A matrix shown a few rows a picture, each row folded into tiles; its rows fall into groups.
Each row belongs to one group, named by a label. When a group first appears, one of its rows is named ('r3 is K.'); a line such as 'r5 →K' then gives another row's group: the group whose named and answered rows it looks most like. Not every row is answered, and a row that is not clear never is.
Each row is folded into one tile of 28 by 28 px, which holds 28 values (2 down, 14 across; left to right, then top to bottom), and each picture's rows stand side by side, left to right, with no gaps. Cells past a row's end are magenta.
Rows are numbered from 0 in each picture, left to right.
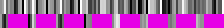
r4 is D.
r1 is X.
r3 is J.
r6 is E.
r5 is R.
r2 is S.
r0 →S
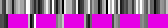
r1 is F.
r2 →R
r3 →S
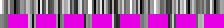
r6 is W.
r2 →W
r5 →E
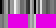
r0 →E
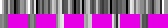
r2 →D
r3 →D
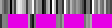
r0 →J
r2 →R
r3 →R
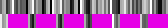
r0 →D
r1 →S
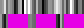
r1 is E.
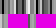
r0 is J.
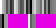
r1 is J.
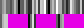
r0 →D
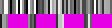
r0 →X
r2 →D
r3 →X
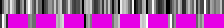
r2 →D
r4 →R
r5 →D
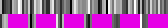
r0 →J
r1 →W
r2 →F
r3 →S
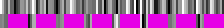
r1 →X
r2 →E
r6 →E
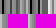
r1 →J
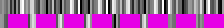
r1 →D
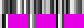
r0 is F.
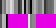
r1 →J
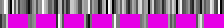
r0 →X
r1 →E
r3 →S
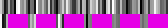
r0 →F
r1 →R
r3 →W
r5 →E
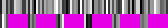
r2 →F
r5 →E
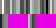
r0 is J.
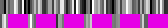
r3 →R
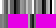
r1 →S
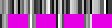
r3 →R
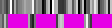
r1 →S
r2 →J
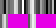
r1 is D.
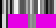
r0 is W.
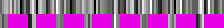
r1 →X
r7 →X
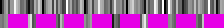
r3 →E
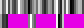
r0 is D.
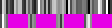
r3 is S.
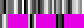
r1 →F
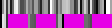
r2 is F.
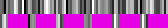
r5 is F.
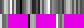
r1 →J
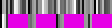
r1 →E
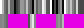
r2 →R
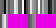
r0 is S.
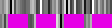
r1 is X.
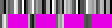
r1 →S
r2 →R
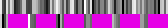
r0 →W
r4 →J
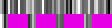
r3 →R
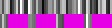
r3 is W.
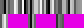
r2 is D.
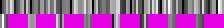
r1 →J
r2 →F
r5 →W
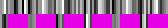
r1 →E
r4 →E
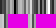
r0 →F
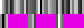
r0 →F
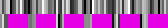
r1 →E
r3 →R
